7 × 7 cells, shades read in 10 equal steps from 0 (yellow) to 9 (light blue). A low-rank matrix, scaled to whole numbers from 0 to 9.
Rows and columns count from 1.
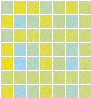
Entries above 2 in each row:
4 5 6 5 5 7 5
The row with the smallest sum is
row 1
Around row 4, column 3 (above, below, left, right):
3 7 8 2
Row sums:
25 33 27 33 35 28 33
